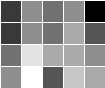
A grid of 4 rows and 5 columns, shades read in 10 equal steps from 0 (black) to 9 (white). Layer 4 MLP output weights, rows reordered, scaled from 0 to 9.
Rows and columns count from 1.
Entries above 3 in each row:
3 3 5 4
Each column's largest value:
5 9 6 7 6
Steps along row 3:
up down same down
